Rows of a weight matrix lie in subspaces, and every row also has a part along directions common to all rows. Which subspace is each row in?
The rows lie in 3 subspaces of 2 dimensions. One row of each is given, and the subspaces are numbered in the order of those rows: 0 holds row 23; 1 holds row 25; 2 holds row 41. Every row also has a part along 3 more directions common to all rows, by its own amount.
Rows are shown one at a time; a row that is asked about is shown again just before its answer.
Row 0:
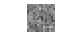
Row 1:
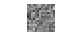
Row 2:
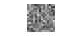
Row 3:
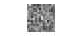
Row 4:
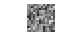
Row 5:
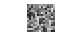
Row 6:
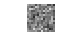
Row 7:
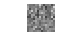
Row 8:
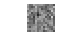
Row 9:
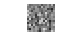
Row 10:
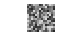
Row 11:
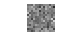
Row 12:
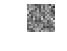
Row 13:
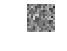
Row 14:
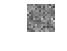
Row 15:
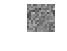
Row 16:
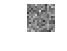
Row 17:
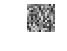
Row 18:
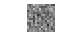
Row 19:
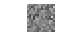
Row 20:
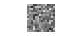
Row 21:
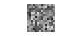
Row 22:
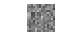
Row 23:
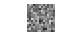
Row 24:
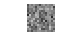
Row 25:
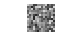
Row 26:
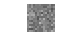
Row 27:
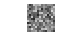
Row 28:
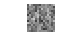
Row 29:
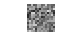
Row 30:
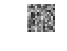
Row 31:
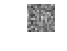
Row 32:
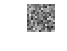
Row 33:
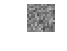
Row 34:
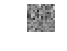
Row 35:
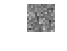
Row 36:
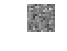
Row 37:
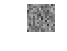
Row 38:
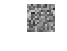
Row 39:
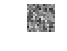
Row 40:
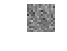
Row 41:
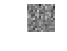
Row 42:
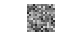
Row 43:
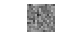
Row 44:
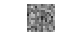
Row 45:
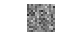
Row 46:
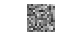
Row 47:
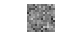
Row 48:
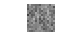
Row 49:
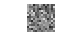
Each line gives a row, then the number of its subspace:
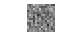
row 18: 0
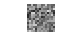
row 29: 2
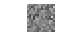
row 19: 1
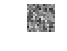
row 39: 1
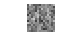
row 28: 0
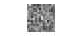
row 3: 2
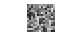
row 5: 0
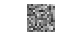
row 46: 0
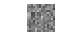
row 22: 2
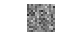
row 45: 0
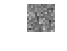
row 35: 0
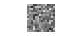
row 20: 1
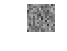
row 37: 0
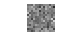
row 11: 1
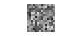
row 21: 2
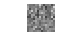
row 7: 2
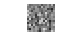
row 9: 0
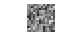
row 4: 0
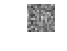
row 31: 2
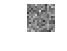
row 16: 1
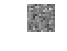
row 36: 1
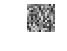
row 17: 0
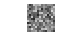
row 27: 0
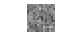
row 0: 1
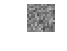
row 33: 0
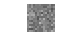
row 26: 0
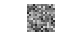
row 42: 1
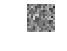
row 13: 1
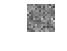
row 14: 1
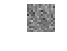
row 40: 0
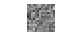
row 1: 2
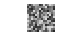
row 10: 2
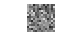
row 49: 0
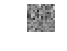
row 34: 2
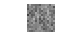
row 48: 0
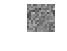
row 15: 2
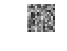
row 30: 2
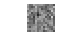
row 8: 2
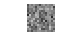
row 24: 0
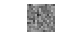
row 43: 1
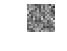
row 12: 1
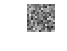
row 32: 2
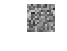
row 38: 2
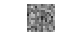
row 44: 2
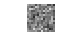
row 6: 1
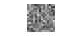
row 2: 1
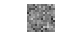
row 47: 1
